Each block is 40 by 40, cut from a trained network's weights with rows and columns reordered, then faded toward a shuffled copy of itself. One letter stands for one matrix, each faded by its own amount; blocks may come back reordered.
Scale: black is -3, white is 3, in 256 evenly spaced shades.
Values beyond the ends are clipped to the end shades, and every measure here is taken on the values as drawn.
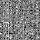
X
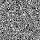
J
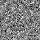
J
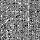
X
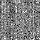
X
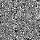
J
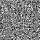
J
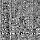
X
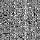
X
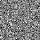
J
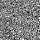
J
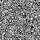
J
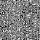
X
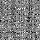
X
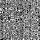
X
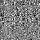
X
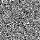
J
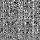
X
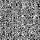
X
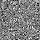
J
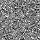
J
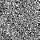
J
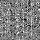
X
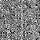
X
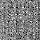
X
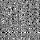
X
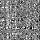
X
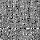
X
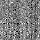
X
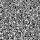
J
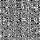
X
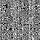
X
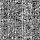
X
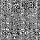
X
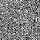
J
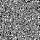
J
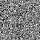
J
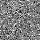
J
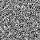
J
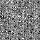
X
